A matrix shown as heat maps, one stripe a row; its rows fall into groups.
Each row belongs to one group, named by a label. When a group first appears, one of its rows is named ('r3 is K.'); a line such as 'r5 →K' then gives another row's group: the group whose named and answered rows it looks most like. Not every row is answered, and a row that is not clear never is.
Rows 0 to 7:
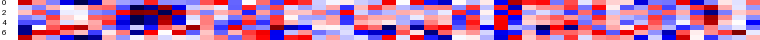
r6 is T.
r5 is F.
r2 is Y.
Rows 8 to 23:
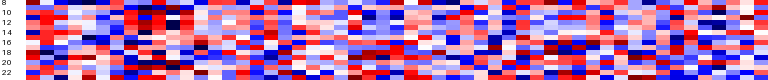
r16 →F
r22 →F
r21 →Y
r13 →Y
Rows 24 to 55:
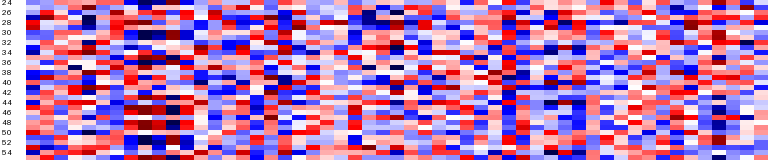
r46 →Y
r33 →F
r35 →Y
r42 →T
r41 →F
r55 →Y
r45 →Y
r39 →T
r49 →Y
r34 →F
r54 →F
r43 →Y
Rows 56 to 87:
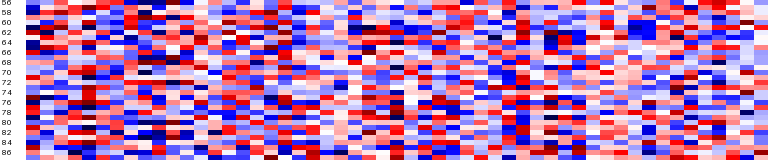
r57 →F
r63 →F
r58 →T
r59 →Y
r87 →T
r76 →F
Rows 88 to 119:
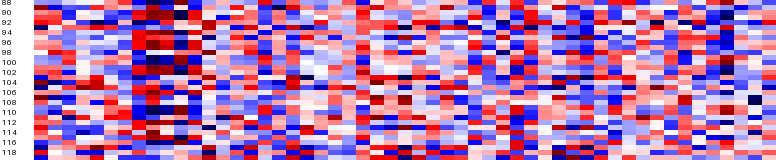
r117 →F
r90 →Y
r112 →Y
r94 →Y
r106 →Y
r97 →Y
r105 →F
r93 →F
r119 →F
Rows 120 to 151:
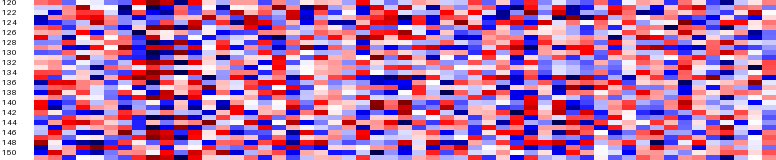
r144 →F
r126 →T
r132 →Y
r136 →T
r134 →Y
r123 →F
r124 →F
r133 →T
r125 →Y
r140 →T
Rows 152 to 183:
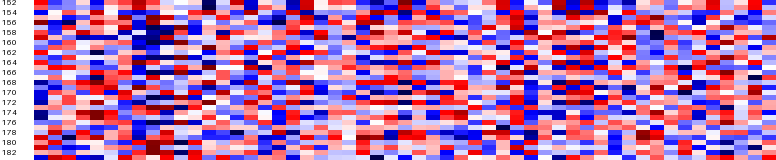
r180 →Y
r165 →F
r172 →F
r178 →T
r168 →F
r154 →F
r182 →Y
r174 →F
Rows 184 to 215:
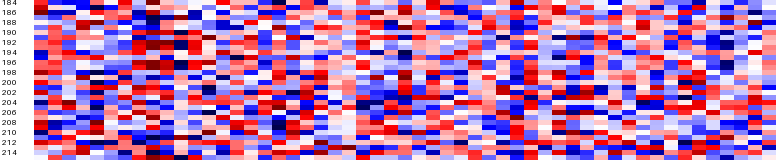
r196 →Y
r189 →T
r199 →T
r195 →F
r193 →Y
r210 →F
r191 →F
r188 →T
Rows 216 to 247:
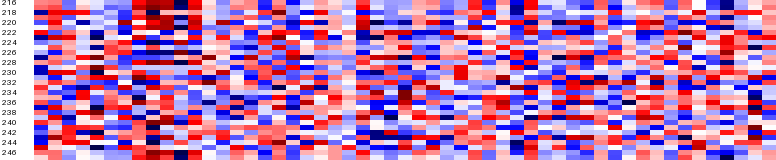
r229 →F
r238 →T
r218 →T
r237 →T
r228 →Y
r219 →Y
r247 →Y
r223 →T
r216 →Y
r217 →Y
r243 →T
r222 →T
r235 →T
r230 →T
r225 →T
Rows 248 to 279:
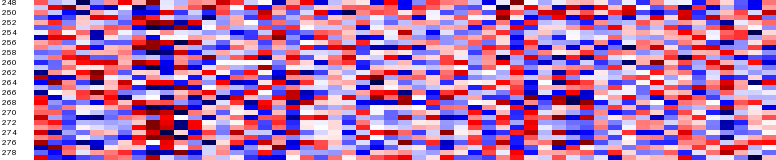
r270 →Y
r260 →F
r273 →Y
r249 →F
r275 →Y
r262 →F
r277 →T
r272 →Y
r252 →Y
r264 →T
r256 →Y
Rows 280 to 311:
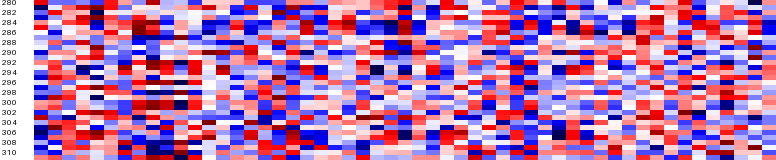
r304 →F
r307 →F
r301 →Y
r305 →T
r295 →T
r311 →Y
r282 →T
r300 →Y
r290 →F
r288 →T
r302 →F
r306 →F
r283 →F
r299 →T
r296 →Y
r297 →F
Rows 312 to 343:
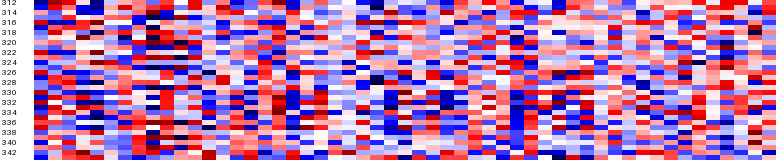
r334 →T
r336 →Y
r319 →T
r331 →T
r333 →T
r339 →Y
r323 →Y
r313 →T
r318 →T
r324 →F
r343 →F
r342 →F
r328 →T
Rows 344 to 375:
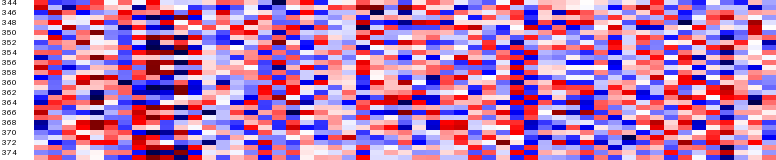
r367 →Y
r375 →Y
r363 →T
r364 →F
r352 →T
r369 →F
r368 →F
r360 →T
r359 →F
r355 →F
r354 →Y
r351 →Y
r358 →Y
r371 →F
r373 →Y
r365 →Y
